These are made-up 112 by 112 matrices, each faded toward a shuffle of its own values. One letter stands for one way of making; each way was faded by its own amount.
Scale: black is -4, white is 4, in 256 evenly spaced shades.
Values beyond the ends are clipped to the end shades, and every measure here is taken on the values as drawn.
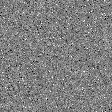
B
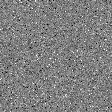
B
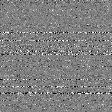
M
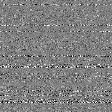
M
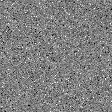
B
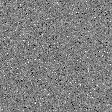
B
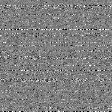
M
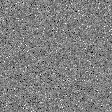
B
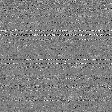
M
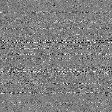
M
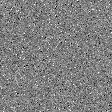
B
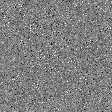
B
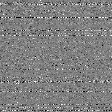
M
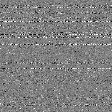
M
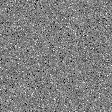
B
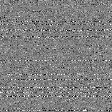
M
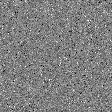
B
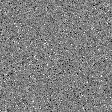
B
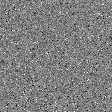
B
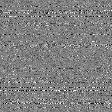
M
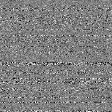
M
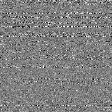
M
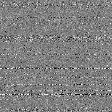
M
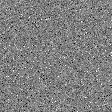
B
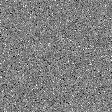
B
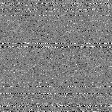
M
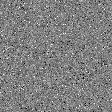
B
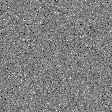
B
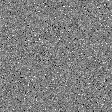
B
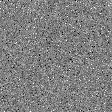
B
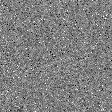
B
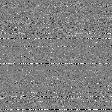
M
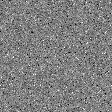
B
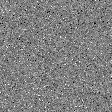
B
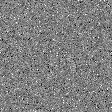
B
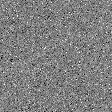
B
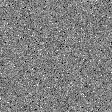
B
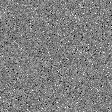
B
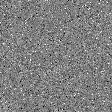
B
